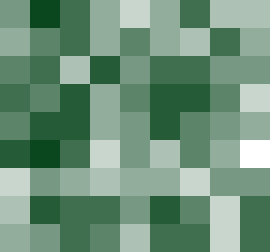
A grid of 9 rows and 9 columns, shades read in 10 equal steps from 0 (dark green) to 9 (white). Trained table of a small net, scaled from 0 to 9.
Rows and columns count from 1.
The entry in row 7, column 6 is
5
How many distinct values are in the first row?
6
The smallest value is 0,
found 2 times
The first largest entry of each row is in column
5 7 3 9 4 9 1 8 8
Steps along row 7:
down up up down same up down same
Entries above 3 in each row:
6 5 4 2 4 5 9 3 4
